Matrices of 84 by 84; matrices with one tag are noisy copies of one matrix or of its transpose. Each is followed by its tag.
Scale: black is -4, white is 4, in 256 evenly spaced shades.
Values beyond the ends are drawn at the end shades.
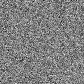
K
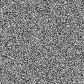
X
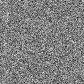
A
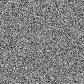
X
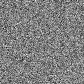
K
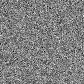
K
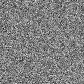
K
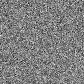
K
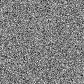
X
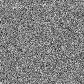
A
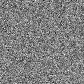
K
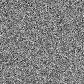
K
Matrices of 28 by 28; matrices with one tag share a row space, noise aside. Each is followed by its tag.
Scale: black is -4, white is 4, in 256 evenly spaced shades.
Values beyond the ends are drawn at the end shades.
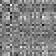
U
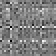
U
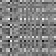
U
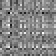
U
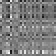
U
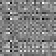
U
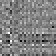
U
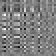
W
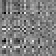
W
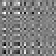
W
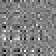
W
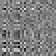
W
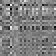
U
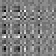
W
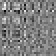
W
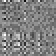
W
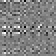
W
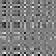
W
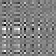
W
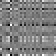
U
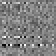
W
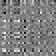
W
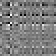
U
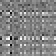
U
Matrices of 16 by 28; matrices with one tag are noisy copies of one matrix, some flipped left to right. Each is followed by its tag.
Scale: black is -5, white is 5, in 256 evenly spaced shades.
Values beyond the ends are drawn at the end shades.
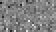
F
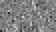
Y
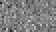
F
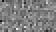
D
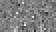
Y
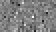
Y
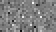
Y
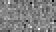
D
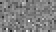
F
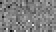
F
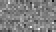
D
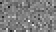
F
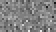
F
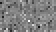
F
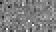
F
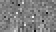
Y
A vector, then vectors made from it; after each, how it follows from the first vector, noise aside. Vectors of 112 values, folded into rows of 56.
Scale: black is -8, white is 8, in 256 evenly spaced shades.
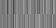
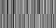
scaled up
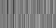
copied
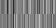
scaled up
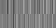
copied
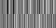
scaled up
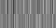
copied
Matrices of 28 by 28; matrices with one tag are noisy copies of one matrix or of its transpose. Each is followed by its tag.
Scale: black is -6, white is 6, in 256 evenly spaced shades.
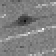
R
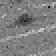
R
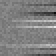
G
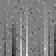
G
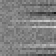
G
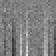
G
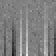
G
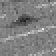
R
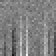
G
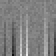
G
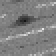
R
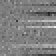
G
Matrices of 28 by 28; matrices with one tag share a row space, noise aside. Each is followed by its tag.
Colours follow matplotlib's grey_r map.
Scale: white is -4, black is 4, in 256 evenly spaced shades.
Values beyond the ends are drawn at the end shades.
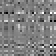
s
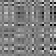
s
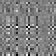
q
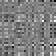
s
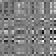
s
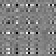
q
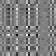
q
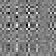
q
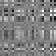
s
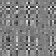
q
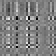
q
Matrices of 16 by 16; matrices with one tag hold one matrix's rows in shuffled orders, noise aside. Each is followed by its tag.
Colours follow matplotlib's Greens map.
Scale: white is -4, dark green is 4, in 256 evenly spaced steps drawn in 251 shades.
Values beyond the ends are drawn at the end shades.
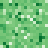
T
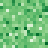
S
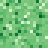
T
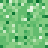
S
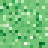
T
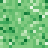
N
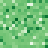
S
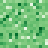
T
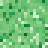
N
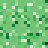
S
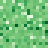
S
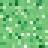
T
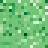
N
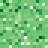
T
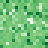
S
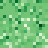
T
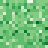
S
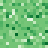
S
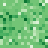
N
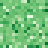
S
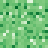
S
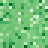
N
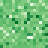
S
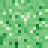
T
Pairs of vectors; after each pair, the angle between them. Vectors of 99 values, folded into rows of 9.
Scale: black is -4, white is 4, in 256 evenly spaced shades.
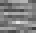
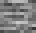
nearly parallel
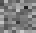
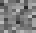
nearly parallel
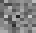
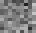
orthogonal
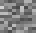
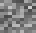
partly aligned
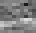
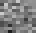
partly opposed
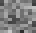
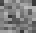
nearly parallel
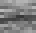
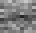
nearly parallel
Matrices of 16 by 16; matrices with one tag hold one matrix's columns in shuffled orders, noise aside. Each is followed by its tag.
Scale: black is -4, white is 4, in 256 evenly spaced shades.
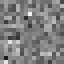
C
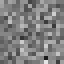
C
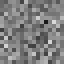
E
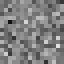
E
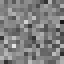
E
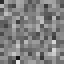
C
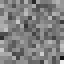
C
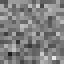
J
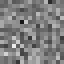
E
